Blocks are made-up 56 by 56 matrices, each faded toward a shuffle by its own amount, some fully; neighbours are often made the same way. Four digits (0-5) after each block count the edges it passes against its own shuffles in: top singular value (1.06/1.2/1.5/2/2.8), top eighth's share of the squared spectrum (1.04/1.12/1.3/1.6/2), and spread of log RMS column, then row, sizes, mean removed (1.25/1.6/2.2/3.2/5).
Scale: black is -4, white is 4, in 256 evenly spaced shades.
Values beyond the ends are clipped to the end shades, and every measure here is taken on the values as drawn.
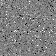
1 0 0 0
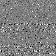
2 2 0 3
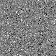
0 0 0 0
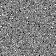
0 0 0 0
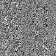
1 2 3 0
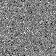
0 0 0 0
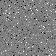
0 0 0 0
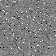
2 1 0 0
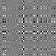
5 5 3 3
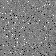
2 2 0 0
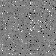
3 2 1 0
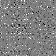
3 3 1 1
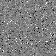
0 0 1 0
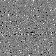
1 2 0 2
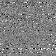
2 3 0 3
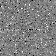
1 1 0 0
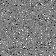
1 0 0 0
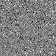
1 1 0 0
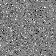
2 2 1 0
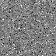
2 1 1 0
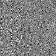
1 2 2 0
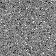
0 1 0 0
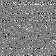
2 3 0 2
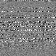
2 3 0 4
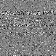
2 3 0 3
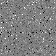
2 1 0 1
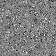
2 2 0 0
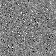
0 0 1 0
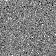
0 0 0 0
